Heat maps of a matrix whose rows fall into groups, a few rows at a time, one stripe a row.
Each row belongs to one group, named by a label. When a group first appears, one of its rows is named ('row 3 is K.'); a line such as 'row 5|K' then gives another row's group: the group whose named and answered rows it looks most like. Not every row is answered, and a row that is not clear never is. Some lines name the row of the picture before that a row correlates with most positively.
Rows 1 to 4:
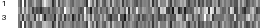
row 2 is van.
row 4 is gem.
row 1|gem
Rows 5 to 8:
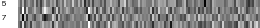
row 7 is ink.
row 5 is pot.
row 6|gem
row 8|gem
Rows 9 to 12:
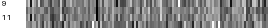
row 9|ink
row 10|ink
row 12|van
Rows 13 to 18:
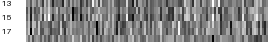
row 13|van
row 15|van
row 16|ink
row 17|ink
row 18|pot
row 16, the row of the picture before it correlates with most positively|9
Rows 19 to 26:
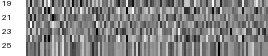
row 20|pot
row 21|ink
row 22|gem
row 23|ink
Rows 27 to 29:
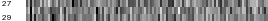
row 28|ink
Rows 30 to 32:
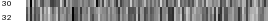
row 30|ink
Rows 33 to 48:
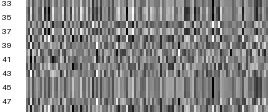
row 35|pot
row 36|van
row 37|pot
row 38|van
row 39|gem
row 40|ink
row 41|ink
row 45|pot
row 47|gem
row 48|van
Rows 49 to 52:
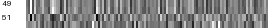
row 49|gem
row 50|gem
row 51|ink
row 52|van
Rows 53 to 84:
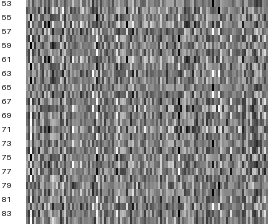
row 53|pot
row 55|ink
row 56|pot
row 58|gem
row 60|gem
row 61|pot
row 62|ink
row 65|pot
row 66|van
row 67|gem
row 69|gem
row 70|gem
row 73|pot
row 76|pot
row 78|gem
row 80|pot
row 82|van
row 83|gem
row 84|gem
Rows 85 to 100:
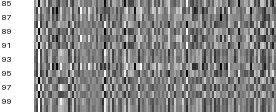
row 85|ink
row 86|pot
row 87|pot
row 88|gem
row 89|ink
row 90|pot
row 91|ink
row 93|gem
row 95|gem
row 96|ink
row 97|gem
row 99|gem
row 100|gem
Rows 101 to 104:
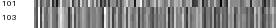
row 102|gem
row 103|gem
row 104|gem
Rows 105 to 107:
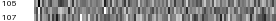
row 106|gem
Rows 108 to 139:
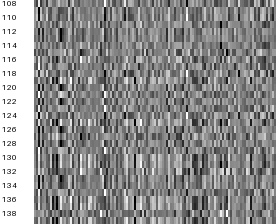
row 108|gem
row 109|ink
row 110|ink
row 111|pot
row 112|ink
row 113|ink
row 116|pot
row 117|gem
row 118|ink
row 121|gem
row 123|gem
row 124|ink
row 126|ink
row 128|ink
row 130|pot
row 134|ink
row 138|van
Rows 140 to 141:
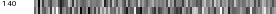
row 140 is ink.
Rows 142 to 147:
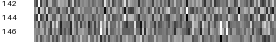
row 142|gem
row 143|ink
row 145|van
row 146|van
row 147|pot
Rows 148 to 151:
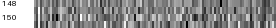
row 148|pot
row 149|gem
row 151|gem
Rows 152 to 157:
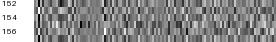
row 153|gem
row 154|ink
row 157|ink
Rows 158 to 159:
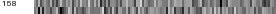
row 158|pot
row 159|ink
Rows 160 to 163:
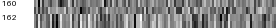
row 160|ink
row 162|pot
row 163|pot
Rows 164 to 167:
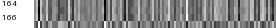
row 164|ink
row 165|ink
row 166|ink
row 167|gem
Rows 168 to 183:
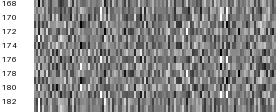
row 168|ink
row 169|van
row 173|gem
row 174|van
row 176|van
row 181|van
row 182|gem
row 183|gem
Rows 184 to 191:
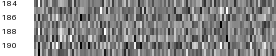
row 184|gem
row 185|van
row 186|van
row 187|pot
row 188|gem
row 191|ink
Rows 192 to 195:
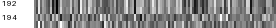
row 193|pot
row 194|van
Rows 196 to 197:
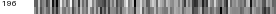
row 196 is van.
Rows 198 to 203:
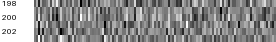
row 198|van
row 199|pot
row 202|ink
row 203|gem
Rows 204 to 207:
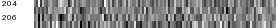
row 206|ink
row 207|van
